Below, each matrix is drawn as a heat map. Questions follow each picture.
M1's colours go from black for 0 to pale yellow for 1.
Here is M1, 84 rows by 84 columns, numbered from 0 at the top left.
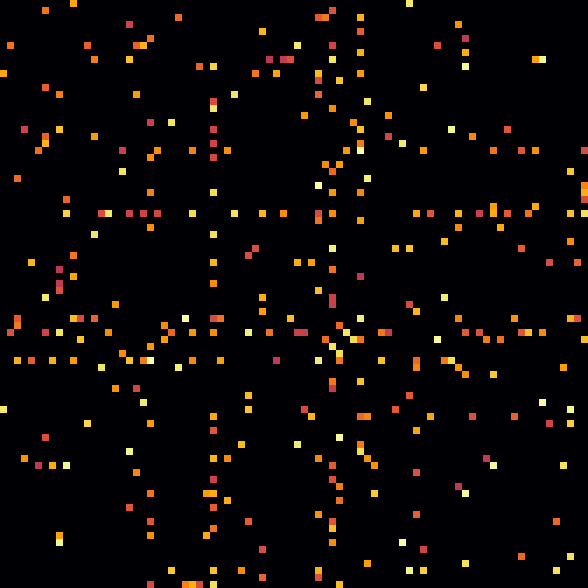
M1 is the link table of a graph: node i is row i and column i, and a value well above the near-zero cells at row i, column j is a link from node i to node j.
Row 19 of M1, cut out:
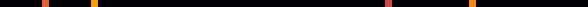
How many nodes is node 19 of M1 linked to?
4
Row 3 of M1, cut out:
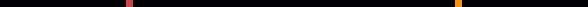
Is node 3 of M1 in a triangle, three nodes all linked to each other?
no
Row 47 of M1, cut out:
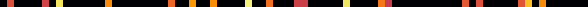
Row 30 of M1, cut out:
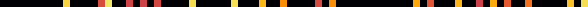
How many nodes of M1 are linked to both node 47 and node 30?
4
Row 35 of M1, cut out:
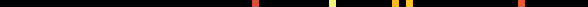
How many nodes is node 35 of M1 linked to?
5
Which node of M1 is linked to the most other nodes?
node 30
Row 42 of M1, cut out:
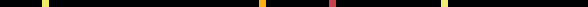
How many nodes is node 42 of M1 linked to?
4
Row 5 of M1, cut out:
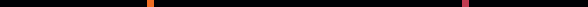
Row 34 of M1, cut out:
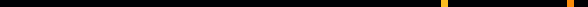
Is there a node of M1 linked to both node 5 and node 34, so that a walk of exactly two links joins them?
no
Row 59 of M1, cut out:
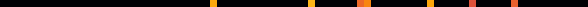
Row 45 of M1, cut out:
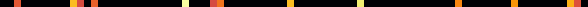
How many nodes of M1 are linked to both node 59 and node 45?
3
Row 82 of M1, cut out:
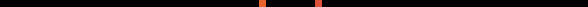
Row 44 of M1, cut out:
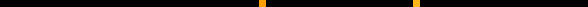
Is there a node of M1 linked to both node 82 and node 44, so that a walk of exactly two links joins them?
yes
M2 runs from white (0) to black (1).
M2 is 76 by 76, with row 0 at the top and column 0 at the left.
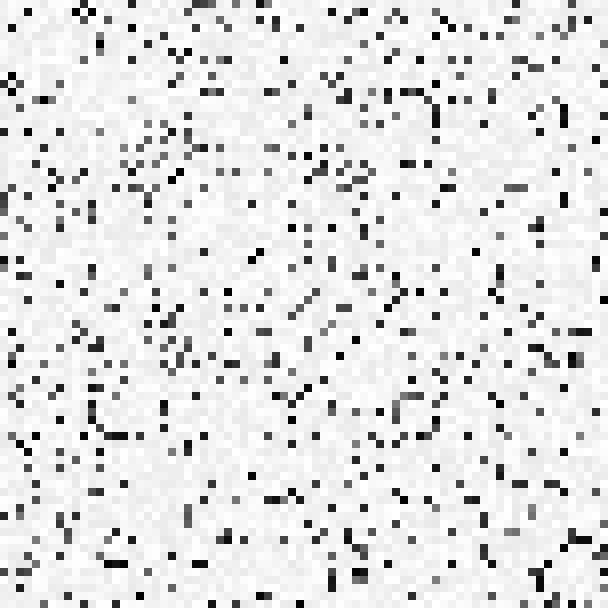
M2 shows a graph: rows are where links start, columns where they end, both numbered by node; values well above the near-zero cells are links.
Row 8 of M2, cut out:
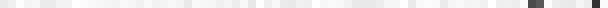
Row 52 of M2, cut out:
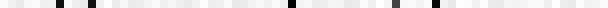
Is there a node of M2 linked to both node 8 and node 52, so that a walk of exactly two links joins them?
no
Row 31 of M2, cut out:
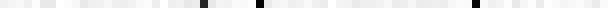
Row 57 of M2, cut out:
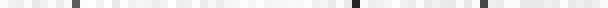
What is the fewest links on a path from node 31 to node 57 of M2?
5
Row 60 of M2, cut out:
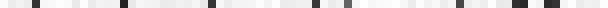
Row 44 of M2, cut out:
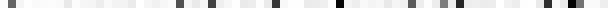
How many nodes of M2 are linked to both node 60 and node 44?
3
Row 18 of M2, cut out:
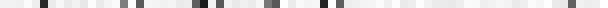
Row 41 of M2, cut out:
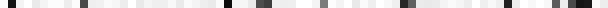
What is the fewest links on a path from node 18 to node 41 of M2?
2
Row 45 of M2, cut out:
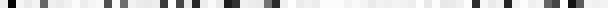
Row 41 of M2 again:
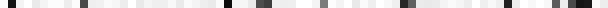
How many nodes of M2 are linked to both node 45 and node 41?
7
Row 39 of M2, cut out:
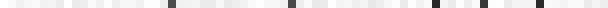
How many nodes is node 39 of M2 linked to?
5
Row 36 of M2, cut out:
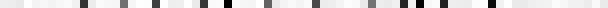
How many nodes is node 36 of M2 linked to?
12
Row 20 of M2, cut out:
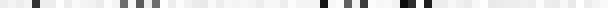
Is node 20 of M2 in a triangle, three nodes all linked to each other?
yes
